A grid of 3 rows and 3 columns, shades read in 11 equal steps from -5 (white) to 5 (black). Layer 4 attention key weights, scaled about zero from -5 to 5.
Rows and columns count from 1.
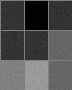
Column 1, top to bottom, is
3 3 0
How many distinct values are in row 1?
2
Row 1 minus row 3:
3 6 2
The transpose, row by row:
3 3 0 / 5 3 -1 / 3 1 1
